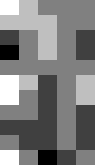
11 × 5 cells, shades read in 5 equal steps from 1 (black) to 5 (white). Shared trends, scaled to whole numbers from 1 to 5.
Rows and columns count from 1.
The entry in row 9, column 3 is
2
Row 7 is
5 3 2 3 4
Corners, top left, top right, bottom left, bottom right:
5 3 5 3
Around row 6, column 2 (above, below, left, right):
3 3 5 2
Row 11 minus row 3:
3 0 -3 -1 1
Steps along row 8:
same down up down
